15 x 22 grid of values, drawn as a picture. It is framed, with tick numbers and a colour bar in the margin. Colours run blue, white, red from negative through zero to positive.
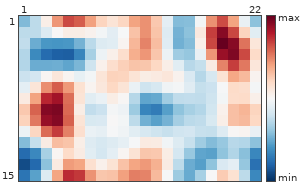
No lone cell stands out from its neighbours. No overall slope runs across the table. On average the colour sits 50% of the way up the scale. Neither half mirrors the other.
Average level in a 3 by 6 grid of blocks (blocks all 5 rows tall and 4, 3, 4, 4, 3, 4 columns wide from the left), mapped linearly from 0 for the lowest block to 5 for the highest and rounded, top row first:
013325 | 532013 | 143201
